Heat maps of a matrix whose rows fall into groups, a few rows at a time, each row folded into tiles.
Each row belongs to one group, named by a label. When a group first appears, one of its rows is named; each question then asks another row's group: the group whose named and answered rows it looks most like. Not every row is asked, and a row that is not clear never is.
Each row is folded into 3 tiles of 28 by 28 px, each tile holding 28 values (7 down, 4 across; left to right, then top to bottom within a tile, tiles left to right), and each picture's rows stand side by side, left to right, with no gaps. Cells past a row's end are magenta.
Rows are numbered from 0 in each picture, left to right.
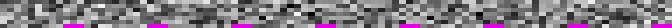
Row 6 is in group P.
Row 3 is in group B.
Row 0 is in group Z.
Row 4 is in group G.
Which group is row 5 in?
B
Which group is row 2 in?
G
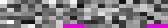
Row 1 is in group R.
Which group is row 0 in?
B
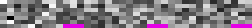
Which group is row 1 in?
R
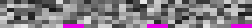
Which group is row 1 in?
Z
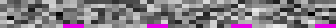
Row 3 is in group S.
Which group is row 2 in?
G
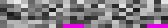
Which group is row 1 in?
P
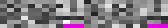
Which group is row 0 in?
P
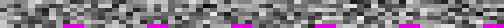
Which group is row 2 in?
B
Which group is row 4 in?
Z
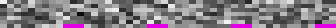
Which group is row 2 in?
S
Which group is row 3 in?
G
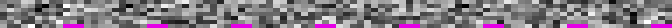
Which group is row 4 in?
P
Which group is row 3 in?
R
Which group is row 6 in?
G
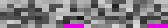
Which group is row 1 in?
P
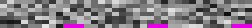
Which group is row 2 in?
S
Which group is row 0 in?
R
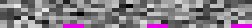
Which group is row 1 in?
S
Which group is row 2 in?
G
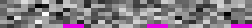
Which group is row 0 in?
B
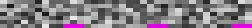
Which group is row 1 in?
Z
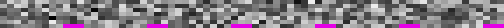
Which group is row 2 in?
R
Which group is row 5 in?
G
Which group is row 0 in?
P
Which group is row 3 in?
Z
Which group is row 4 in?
Z
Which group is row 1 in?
Z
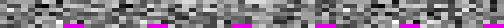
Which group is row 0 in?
B
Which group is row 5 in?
P
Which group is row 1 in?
S
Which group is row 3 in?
G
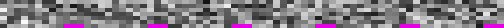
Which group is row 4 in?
R
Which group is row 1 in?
P
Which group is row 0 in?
Z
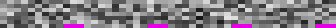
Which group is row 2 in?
G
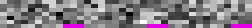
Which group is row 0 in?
B
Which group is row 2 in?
P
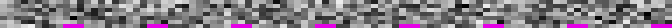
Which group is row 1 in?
P
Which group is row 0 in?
S
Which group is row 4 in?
R
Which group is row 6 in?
G
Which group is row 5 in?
S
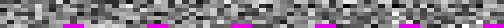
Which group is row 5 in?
B
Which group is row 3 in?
B
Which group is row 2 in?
Z
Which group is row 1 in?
Z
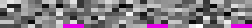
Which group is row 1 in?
B
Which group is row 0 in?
B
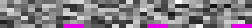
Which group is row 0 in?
R
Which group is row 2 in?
S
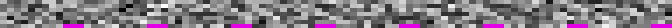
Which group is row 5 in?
R
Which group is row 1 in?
S
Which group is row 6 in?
G
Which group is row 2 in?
R
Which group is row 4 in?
P
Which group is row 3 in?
R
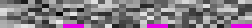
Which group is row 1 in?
G
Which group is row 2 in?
R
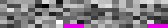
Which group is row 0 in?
B
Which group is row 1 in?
P
